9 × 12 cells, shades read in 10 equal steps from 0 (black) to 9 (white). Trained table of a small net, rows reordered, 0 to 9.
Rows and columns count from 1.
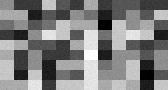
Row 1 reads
5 2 2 7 3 2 6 2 3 3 2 2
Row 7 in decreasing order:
8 7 7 6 6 5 5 5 4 2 1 1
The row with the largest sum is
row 9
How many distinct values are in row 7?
7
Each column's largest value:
7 6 8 8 7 7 9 6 7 8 7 7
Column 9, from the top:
3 3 7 7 7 5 5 5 7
